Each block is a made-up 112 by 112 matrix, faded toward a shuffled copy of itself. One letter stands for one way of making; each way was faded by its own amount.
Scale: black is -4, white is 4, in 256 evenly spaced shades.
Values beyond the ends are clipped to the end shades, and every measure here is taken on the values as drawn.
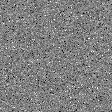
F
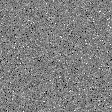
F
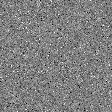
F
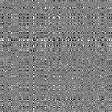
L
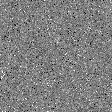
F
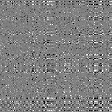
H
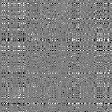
L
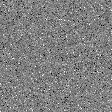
F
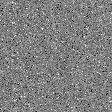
F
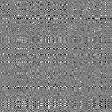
L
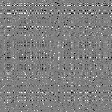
H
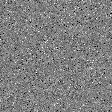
F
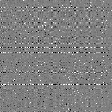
H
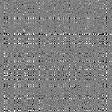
L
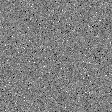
F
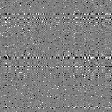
H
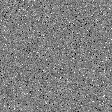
F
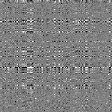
L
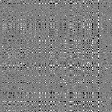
L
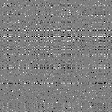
H
